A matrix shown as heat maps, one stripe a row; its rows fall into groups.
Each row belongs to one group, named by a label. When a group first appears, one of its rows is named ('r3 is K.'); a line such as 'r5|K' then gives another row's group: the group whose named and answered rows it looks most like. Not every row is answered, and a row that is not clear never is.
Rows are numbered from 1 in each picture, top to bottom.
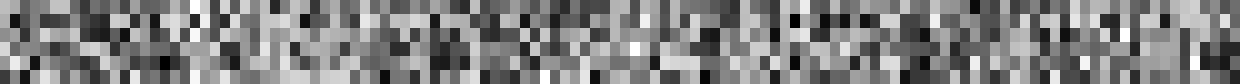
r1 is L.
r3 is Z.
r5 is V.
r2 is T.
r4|V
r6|Z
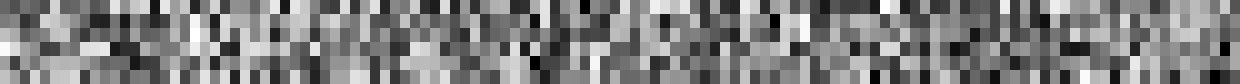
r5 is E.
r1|T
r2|Z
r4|V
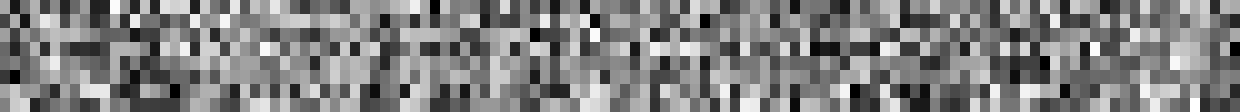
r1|T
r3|E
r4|T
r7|V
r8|V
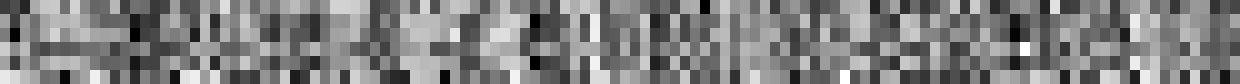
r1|Z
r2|E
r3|E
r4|V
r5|E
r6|V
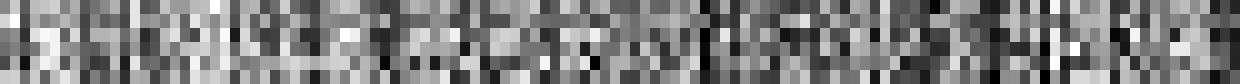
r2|L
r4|E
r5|Z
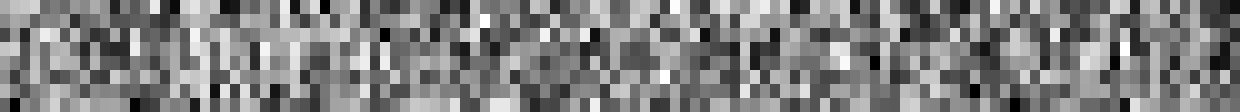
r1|V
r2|V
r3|Z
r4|L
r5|L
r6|T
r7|L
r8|E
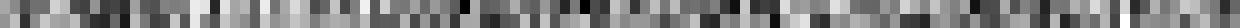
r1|L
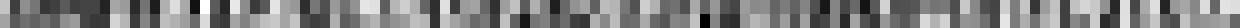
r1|T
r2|T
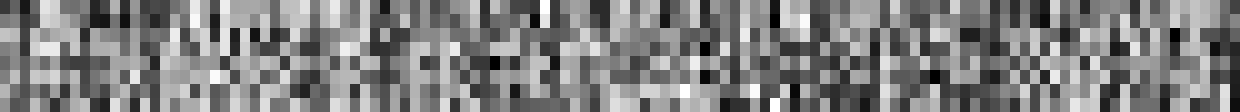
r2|Z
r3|L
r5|T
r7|T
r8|T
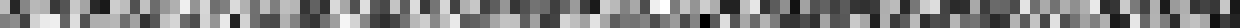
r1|T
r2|E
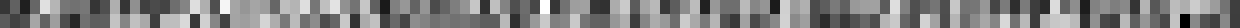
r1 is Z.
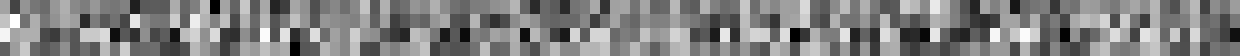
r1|L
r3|V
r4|V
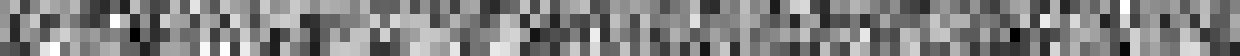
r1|Z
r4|E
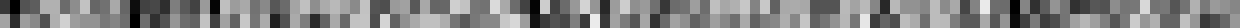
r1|Z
